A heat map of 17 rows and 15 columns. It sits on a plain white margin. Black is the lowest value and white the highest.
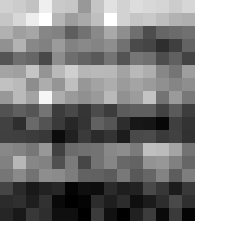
Streaks run across, left to right. Stripes running across repeat 3 times from top to bottom. The ninth with the lowest average is the bottom middle. There is an overall slope up to the top.
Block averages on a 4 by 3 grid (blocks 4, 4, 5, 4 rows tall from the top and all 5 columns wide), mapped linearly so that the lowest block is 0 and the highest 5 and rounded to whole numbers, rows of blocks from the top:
544 | 443 | 212 | 101
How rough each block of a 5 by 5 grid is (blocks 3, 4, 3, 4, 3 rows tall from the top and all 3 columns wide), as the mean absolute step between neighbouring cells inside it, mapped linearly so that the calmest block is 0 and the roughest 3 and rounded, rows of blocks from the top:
12221 | 22111 | 23222 | 12122 | 00111
